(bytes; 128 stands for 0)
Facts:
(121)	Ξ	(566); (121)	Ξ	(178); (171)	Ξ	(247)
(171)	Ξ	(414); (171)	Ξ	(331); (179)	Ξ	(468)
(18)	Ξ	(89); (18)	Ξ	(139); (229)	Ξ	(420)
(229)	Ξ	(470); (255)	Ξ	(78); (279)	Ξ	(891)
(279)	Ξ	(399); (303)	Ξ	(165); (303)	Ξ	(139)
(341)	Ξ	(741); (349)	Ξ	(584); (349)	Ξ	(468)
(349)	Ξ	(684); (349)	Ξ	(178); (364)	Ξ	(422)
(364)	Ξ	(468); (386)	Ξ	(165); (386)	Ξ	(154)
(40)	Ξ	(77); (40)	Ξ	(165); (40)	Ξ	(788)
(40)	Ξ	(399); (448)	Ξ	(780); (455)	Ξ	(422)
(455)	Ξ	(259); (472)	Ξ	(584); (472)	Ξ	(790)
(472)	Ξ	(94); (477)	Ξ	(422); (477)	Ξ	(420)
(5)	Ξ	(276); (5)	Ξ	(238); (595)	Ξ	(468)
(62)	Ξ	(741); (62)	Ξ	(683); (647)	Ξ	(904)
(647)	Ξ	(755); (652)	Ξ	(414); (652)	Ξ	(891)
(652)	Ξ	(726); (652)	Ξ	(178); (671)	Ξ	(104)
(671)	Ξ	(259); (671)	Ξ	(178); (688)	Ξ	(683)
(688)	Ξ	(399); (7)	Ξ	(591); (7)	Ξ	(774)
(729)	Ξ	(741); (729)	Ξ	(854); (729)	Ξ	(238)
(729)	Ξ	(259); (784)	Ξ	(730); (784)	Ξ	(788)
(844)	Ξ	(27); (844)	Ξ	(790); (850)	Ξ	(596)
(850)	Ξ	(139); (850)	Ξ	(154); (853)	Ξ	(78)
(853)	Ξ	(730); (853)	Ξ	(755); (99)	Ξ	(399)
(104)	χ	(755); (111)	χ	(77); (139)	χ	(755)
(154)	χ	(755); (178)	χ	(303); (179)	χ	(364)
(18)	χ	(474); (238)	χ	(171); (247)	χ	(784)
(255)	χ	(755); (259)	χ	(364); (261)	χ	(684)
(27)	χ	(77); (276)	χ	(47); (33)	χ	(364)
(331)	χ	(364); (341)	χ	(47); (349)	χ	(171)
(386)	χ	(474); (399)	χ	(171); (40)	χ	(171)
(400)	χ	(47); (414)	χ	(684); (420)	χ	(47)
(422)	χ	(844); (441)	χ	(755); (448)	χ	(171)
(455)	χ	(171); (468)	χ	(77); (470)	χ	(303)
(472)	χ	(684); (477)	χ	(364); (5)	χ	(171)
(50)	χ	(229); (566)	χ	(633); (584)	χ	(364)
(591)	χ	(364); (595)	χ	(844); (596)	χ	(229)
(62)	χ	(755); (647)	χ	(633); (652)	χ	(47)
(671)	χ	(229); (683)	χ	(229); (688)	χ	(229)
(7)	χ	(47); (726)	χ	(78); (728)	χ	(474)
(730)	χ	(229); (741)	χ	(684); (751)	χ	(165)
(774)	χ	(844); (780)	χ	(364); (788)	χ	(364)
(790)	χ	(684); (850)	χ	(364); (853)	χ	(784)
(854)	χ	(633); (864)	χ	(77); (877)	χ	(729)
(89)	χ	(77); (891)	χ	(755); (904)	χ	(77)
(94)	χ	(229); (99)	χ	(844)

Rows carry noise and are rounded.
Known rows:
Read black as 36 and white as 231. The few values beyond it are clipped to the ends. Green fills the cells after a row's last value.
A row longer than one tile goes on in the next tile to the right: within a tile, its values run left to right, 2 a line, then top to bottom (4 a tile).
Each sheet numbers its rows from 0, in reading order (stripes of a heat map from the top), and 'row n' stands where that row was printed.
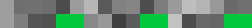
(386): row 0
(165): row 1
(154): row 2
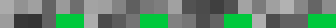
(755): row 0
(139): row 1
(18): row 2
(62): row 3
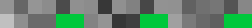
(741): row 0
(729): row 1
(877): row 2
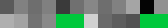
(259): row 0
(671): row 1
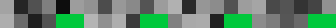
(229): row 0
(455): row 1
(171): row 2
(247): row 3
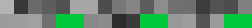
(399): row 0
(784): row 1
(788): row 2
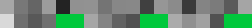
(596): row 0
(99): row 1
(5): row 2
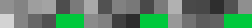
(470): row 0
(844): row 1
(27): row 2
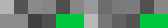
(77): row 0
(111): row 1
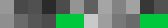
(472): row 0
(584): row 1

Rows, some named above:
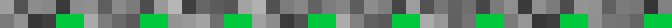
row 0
(279)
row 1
(341)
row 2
(399)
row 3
(78)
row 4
(341)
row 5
(477)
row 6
(729)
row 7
(726)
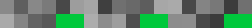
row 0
(341)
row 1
(448)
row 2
(684)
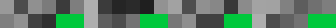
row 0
(121)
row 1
(94)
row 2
(279)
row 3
(139)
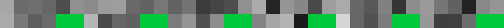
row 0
(89)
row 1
(104)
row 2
(850)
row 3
(171)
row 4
(730)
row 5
(255)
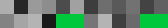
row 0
(171)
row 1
(364)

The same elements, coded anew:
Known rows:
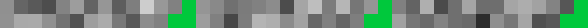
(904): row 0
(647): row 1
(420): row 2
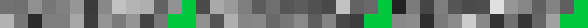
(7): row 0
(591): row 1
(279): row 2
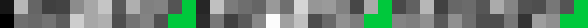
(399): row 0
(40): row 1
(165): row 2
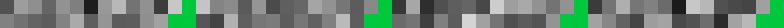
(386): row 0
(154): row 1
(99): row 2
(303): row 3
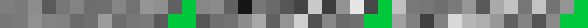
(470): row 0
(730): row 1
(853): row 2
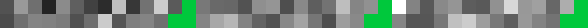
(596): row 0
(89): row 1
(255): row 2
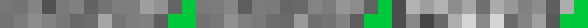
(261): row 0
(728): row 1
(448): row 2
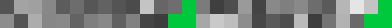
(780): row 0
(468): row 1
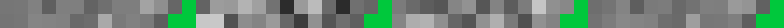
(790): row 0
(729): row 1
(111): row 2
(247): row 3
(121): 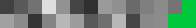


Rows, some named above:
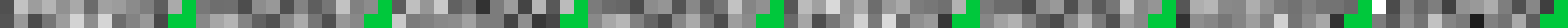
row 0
(5)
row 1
(89)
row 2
(477)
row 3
(89)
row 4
(455)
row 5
(89)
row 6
(238)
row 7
(755)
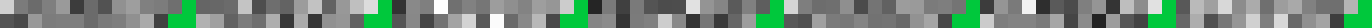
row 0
(104)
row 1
(595)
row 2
(349)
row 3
(279)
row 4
(441)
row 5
(179)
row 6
(455)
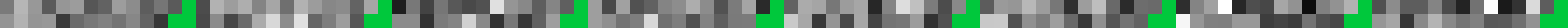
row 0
(741)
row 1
(448)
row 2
(279)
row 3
(78)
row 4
(341)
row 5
(729)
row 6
(364)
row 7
(229)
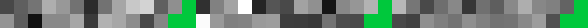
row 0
(652)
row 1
(364)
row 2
(891)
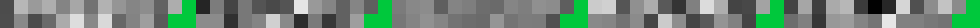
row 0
(448)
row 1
(279)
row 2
(854)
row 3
(62)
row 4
(671)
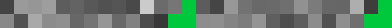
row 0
(584)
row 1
(684)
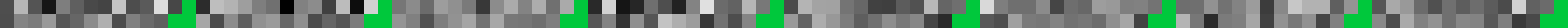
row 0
(683)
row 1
(850)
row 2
(472)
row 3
(688)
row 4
(259)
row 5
(441)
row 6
(7)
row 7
(788)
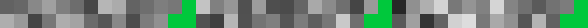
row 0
(844)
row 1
(139)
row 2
(171)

